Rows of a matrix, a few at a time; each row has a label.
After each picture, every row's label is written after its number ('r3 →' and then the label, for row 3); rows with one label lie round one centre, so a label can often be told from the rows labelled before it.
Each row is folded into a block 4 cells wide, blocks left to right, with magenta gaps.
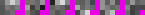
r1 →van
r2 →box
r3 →van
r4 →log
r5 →log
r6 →box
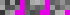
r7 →log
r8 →van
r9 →log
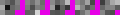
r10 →box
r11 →log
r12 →box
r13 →log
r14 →van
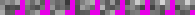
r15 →box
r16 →log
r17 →log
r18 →van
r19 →log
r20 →van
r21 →van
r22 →van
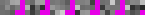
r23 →van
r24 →box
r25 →log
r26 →log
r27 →van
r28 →box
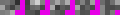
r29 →log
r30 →van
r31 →box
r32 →box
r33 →box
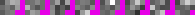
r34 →van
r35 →log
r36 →box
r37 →log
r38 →van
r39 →van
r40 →log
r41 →van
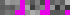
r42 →van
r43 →log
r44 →box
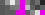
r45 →van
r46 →log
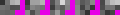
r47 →van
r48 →van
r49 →van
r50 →box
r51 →van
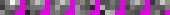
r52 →van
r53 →van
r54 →van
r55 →box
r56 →log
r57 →van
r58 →van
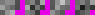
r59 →log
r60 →box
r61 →van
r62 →box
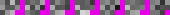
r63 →log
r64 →box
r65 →log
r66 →log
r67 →box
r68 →log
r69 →box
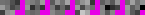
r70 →log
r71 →box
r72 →box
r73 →log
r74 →box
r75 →box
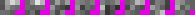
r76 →van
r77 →van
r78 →box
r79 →box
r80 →box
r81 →van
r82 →log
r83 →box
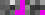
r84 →van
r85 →box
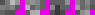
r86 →van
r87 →log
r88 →box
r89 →log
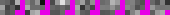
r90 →box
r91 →log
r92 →van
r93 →box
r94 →van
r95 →log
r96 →log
